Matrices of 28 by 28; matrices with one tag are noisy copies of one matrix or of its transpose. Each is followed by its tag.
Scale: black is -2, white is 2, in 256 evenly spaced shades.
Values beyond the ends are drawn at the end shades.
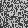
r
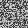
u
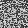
r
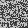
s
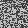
r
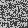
s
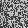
r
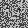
u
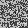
s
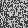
r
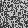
r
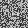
u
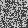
s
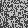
r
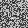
u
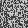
r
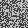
u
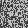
r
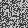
u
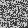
s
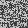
s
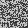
s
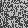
r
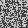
s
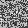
s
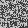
s
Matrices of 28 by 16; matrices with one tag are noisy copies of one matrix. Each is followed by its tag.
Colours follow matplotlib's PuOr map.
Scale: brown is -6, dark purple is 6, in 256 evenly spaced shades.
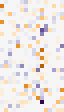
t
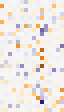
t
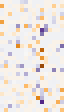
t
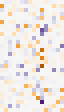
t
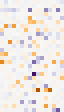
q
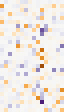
t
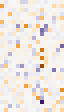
t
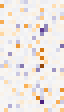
t
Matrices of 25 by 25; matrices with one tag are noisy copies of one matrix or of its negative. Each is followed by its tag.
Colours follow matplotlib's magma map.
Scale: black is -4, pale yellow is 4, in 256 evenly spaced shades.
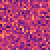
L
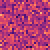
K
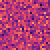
L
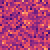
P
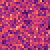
P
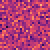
L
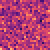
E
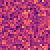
P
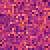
K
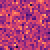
E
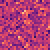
P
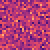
L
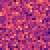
E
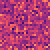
K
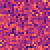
K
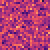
P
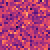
P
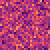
P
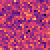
E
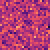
P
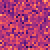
K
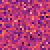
L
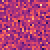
L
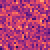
E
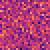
L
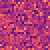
K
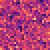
E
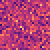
L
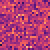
K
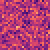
P
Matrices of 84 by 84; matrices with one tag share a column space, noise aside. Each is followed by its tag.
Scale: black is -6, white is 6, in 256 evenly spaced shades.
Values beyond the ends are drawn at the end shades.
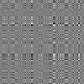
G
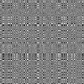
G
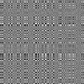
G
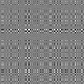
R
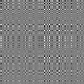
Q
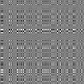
R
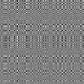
Q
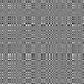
G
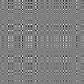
Q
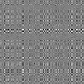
R
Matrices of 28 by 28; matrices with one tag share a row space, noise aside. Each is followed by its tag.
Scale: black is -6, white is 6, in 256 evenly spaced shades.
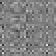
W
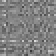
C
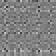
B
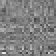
C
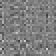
W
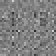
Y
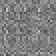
B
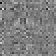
W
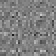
Y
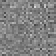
C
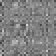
W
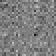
Y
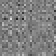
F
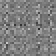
B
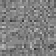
C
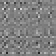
B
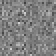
F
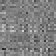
C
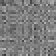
C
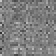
W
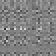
B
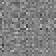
W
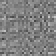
C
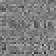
C
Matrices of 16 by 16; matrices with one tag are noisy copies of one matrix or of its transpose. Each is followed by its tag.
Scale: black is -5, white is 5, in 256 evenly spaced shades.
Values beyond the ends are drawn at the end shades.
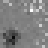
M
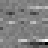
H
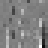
H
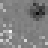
M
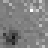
M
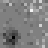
M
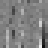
H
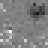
M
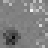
M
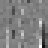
H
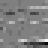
H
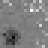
M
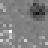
M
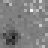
M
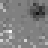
M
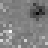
M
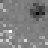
M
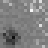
M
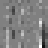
H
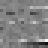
H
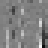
H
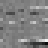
H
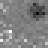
M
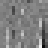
H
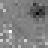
M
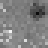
M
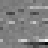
H
